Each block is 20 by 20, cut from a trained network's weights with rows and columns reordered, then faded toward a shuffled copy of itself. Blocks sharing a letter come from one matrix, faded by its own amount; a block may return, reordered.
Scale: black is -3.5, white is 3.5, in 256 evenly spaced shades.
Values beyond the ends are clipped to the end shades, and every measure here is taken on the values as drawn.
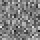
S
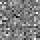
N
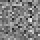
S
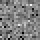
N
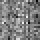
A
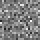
S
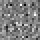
A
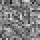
S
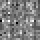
A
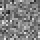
N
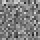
S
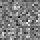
N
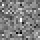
N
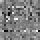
A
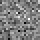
N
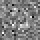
N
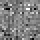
A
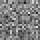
S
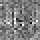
A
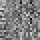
S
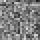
S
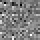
N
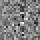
S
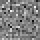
N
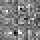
A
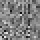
S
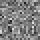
S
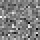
N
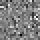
N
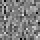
S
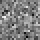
N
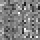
A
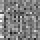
A
